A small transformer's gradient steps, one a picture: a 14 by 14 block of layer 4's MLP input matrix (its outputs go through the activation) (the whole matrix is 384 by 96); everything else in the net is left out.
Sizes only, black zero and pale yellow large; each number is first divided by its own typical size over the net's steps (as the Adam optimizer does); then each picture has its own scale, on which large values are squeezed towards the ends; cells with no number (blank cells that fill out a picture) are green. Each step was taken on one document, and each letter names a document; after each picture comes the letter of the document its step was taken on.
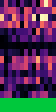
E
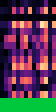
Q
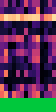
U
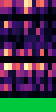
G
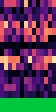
E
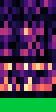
G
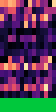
E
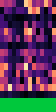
G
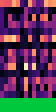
E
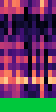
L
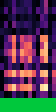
Q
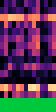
U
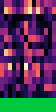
G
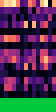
E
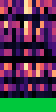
G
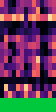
U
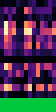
G
